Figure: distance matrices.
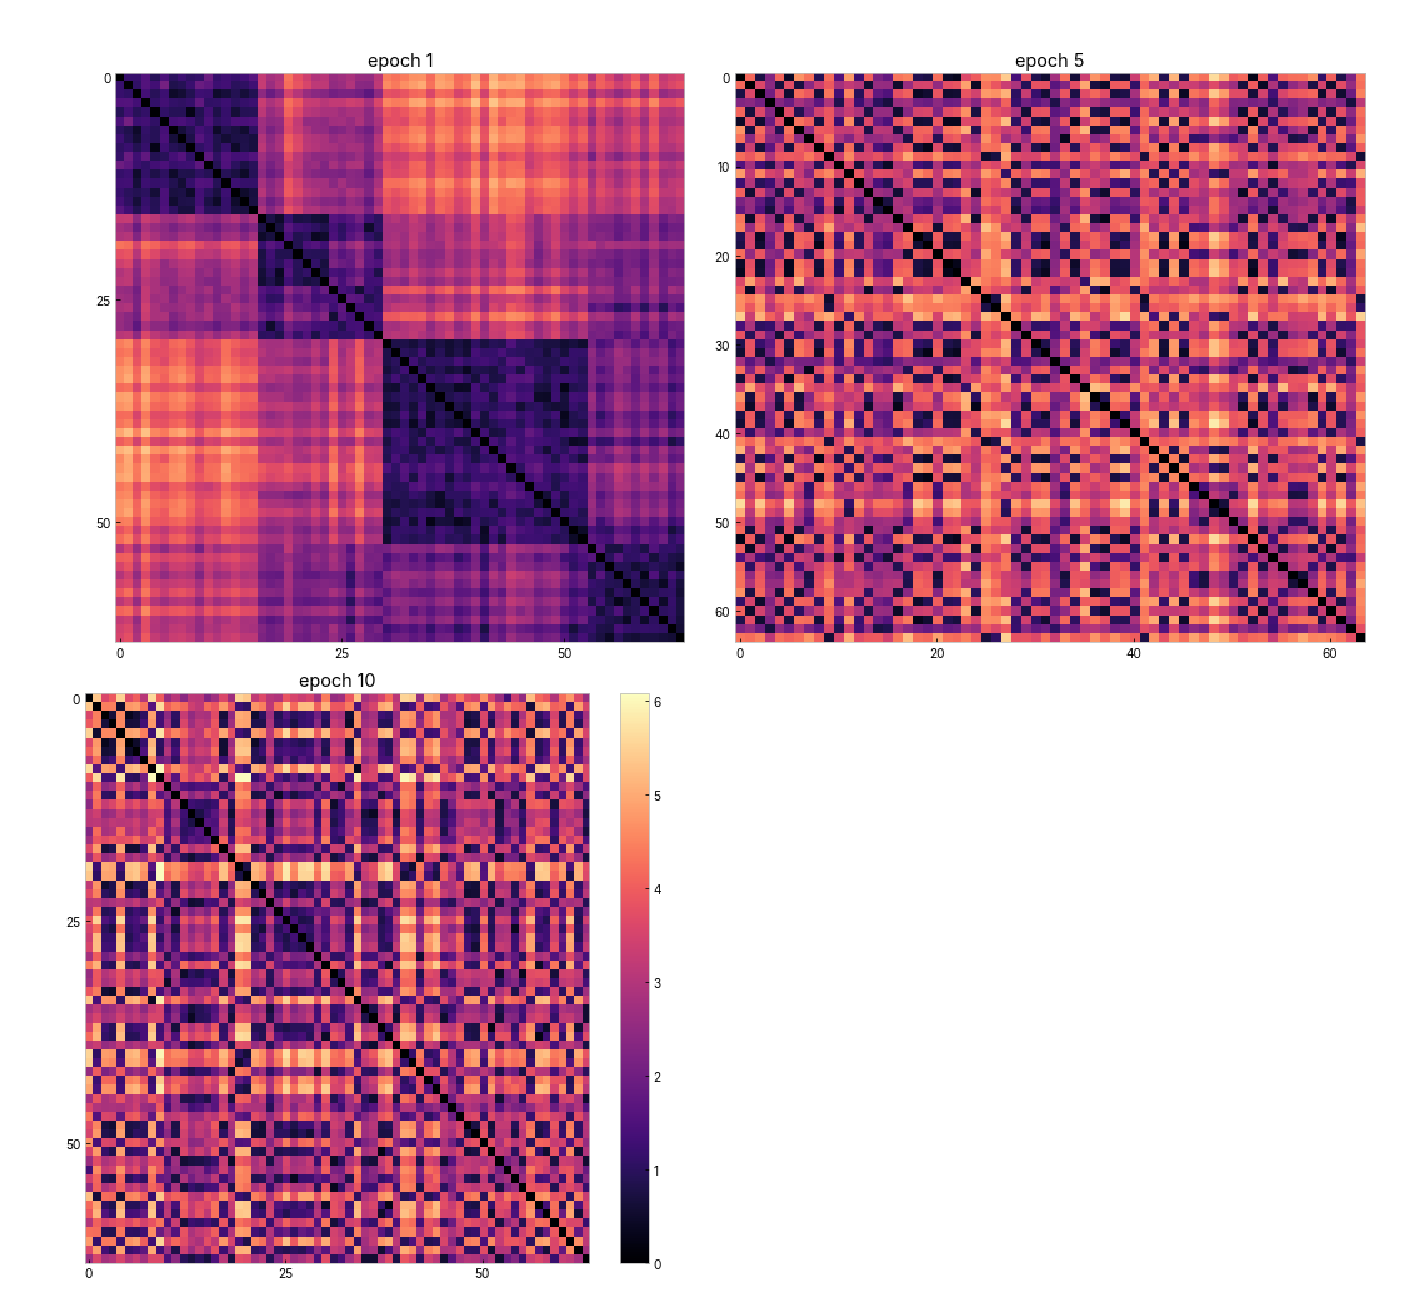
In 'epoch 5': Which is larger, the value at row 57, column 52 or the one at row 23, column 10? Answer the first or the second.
the first
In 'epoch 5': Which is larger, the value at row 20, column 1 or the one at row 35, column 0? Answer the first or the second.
the second
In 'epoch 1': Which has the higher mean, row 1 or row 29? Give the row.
1
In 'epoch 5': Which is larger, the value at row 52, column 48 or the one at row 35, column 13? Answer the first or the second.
the first
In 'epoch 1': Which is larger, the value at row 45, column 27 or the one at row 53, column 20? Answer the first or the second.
the first
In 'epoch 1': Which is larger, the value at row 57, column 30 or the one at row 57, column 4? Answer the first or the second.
the second
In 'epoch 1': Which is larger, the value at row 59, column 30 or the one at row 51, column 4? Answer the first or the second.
the second
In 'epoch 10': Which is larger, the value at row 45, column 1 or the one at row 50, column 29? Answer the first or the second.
the first
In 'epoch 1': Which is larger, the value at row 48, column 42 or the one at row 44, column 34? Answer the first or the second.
the second
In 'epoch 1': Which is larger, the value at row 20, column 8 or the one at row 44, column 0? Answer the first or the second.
the second
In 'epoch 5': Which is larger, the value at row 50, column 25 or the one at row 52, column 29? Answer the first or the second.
the first
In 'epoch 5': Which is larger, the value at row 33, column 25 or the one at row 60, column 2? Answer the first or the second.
the first
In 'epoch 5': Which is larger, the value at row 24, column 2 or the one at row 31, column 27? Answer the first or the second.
the second
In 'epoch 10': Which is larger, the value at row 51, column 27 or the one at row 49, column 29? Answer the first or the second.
the second
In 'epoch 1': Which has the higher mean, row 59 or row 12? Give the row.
12
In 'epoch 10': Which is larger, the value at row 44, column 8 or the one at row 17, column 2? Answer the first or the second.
the first
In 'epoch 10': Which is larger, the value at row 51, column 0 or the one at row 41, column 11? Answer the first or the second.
the second
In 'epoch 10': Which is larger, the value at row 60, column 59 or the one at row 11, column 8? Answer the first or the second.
the second
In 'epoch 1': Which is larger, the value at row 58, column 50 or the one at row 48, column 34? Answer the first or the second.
the first
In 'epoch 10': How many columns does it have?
64
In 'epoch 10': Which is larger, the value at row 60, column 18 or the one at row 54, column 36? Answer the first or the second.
the first
